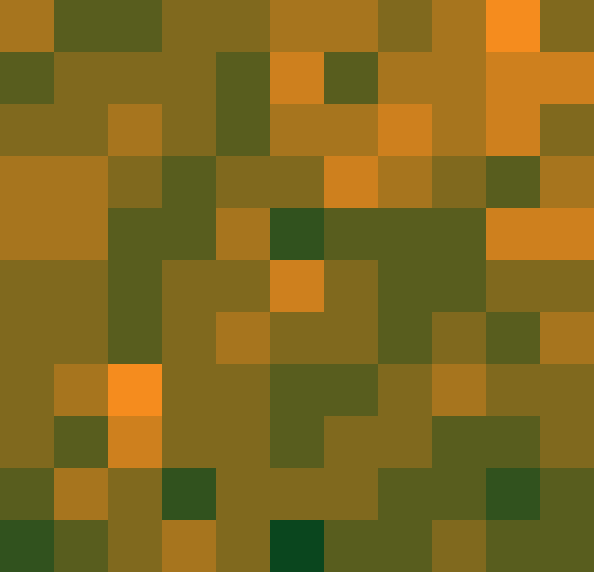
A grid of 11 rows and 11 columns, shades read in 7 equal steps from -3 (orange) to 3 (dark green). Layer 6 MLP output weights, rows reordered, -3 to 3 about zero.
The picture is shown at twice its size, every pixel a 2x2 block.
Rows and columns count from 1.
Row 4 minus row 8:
-1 0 3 1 0 -1 -3 -1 1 1 -1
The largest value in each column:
2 1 1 2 1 3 1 1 1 2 1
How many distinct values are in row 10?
4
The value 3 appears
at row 11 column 6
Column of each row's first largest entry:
2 1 5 4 6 3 3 6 2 4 6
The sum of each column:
1 -1 -2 3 0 1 0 1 0 -3 -4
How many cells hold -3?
2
